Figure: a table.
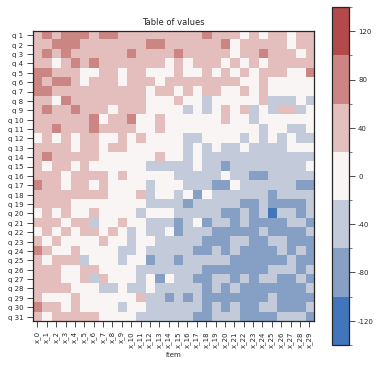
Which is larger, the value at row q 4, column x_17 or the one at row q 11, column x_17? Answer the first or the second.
the first
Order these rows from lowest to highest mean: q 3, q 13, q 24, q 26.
q 24, q 26, q 13, q 3
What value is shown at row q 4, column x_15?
40
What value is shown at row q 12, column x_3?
40
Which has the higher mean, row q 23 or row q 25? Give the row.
q 23
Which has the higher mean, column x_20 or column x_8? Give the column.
x_8
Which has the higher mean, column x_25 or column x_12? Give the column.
x_12
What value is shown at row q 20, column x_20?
-80
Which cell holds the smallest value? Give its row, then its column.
q 20, x_25
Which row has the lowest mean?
q 29
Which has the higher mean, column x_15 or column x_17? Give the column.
x_15
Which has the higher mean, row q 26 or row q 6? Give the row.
q 6
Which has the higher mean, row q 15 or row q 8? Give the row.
q 8
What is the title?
Table of values
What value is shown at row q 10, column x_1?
40
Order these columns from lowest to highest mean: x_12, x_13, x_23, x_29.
x_23, x_29, x_12, x_13
